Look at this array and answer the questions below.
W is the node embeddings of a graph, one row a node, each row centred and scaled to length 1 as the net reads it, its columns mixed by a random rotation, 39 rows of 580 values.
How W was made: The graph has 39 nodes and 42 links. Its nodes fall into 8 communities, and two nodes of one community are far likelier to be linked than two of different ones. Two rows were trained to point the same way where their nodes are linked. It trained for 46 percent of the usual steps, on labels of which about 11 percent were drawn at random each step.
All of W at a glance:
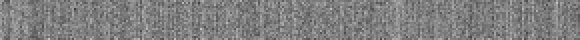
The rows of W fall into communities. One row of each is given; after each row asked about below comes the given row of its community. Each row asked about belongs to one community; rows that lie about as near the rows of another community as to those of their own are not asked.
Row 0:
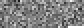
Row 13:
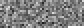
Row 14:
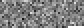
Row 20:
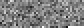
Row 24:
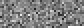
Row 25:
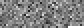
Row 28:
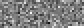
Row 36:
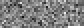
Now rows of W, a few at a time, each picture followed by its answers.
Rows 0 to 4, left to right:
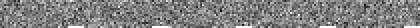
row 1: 24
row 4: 20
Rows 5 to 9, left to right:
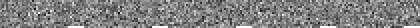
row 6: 20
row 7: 28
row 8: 28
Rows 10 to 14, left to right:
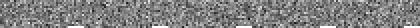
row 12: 24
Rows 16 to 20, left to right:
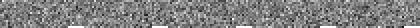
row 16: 14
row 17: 24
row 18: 28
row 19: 24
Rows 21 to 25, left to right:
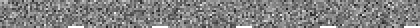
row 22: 28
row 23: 25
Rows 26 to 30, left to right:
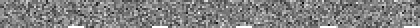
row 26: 20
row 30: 36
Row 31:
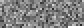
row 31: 13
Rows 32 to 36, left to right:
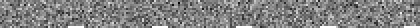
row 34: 0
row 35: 14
